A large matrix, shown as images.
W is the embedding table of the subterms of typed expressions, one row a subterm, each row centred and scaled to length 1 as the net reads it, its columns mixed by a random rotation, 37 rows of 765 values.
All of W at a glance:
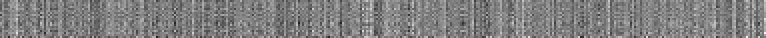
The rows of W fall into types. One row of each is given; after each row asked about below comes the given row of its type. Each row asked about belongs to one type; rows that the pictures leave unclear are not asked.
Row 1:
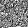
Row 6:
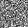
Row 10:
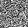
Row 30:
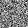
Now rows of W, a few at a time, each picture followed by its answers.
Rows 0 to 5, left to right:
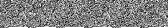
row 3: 10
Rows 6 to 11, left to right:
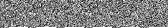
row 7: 1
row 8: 30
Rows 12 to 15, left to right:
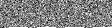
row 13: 1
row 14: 30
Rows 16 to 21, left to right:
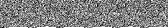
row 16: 10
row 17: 1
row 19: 1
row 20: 1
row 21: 10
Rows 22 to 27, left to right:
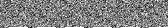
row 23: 10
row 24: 6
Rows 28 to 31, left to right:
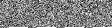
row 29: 10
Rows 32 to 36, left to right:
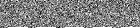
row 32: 10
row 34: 10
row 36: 1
